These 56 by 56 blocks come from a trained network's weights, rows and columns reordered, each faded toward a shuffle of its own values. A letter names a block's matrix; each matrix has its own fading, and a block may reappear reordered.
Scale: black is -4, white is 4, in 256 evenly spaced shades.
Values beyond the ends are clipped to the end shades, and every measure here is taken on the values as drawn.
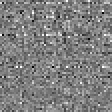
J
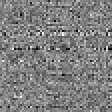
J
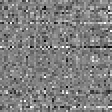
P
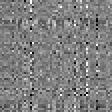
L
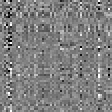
L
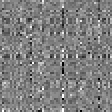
L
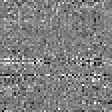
P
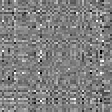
L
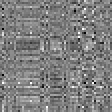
L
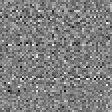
J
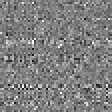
P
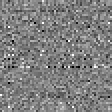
J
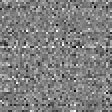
P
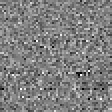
J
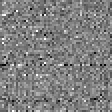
J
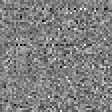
J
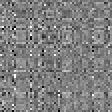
L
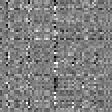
L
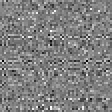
P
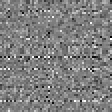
P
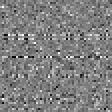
P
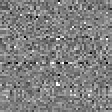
J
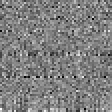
J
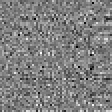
J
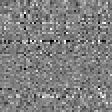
P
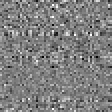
P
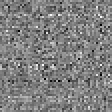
J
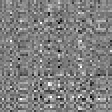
L
